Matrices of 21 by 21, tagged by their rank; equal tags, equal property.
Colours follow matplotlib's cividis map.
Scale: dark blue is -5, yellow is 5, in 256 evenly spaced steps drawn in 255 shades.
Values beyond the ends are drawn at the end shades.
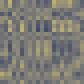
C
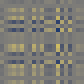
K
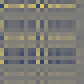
K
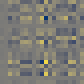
C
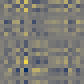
C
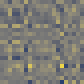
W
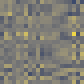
W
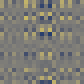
C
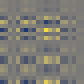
K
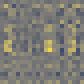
W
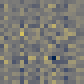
W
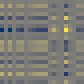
K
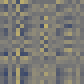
C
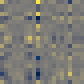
C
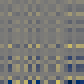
K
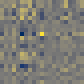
W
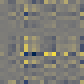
C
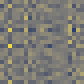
W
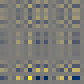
K
